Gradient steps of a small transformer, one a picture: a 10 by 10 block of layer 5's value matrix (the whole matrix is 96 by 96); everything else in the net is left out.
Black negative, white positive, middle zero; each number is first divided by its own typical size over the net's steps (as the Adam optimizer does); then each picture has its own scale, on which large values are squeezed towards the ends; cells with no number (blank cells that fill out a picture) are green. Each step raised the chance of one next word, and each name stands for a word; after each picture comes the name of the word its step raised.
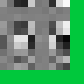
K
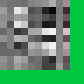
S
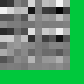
K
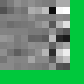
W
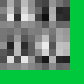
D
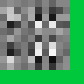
D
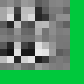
D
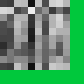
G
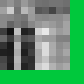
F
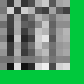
G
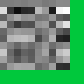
W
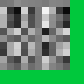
S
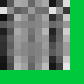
G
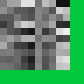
F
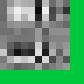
D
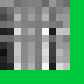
F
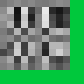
S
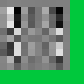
S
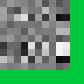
D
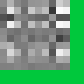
W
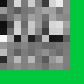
K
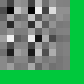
W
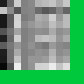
G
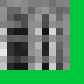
F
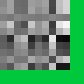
K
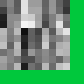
F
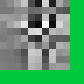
F
